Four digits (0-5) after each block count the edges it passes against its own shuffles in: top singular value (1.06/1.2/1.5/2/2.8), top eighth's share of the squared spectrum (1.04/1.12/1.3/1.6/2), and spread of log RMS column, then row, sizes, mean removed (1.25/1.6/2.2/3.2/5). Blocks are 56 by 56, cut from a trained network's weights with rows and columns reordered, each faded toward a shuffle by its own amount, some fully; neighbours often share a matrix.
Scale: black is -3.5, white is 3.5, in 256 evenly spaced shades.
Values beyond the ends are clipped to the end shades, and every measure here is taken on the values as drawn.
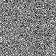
2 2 0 0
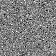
0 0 0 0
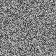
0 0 0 0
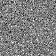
2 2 1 0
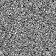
1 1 0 0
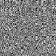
4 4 2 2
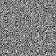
3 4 2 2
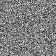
1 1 0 0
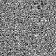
3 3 1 1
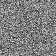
0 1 0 0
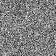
1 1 0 0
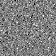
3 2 0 1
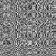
4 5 3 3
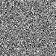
3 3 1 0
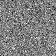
0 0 0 0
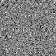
3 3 1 1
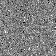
0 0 0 0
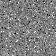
2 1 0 0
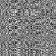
4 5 3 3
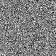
1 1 0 0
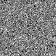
1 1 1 0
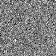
2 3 0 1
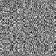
4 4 2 2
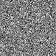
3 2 1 0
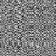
4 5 3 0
